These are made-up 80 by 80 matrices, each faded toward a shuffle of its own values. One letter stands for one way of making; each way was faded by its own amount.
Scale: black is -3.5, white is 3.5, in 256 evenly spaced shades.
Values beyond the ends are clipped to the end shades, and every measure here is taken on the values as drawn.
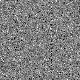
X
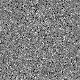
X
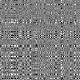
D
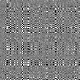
D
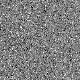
X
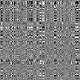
D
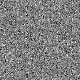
X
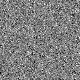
X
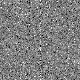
X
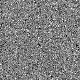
X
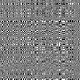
D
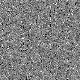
X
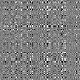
D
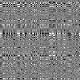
D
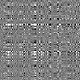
D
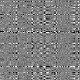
D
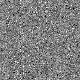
X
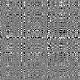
D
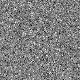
X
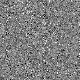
X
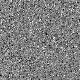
X
